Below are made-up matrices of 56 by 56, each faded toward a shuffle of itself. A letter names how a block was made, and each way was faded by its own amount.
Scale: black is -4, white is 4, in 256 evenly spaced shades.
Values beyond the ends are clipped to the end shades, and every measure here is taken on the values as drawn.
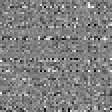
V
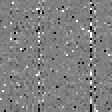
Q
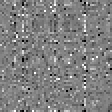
Q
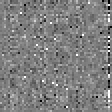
Q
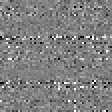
V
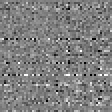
V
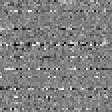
V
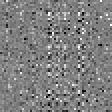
Q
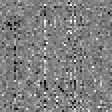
Q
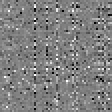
Q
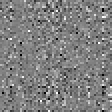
Q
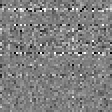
V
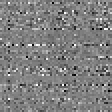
V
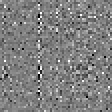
Q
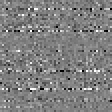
V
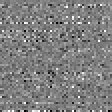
V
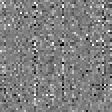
Q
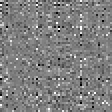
Q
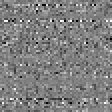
V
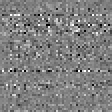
V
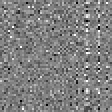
Q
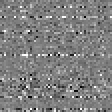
V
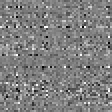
V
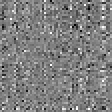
Q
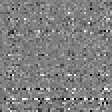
V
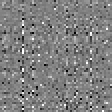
Q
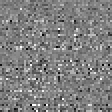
V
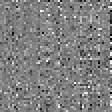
Q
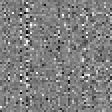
Q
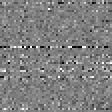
V
